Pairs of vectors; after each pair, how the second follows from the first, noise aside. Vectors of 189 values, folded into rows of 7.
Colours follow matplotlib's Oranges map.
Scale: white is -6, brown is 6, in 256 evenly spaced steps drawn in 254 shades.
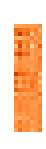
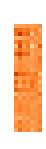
copied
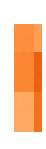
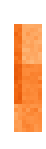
reversed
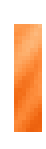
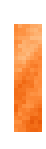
copied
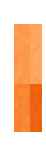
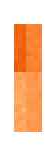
reversed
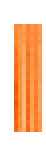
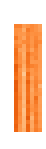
copied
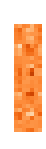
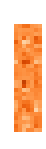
reversed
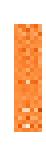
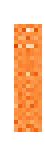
reversed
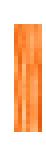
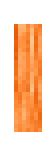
reversed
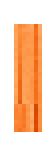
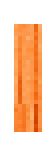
copied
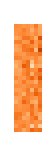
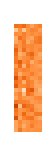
reversed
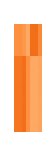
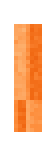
reversed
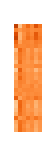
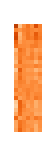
copied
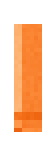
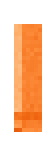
copied
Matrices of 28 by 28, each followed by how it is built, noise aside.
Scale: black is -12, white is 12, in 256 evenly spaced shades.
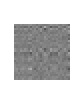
low rank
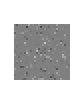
sparse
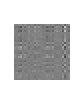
low rank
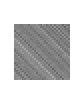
Toeplitz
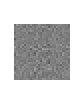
low rank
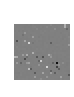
sparse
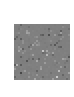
sparse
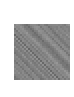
Toeplitz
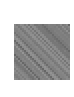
Toeplitz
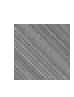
Toeplitz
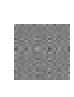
low rank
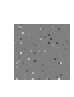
sparse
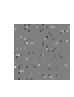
sparse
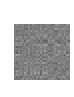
low rank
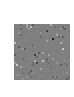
sparse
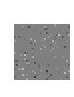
sparse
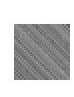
Toeplitz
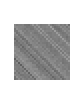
Toeplitz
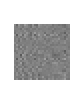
low rank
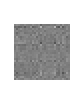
low rank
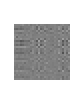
low rank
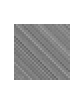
Toeplitz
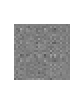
low rank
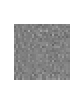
low rank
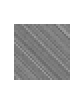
Toeplitz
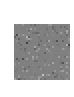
sparse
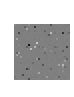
sparse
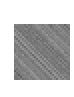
Toeplitz
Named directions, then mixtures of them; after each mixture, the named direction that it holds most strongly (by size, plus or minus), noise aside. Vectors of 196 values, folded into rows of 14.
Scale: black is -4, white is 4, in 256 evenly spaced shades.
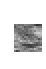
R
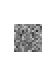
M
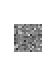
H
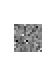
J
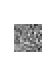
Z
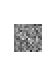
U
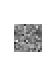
J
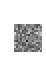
J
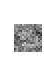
R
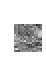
R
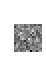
U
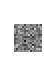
H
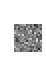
Z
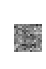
H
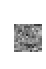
R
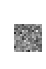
M
